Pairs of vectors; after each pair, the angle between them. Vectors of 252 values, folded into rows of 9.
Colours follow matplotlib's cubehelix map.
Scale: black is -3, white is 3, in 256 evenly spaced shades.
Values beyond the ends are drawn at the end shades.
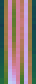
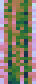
nearly opposite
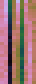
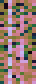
partly opposed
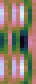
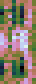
nearly opposite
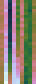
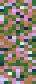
orthogonal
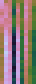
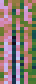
nearly parallel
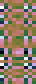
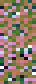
partly opposed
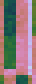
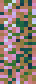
partly opposed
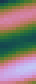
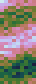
nearly opposite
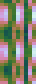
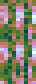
nearly parallel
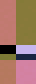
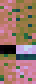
nearly parallel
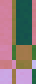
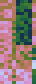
nearly parallel
